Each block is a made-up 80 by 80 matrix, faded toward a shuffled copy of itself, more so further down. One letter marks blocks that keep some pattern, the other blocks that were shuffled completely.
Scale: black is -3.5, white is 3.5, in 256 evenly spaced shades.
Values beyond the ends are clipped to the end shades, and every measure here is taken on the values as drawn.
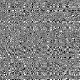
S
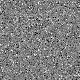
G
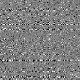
S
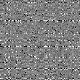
S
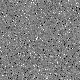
G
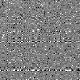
S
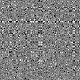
S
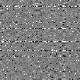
S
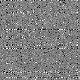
S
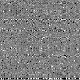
S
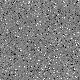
G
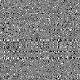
S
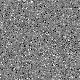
G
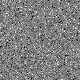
G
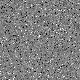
G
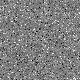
G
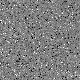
G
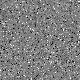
G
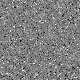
G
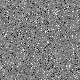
G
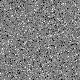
G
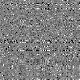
S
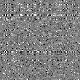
S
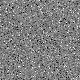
G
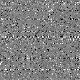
S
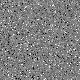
G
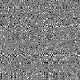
S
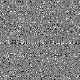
S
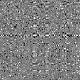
S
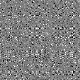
S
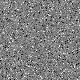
G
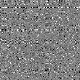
S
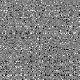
S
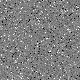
G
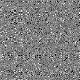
S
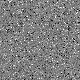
G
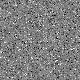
G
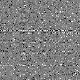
S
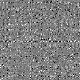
S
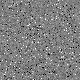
G
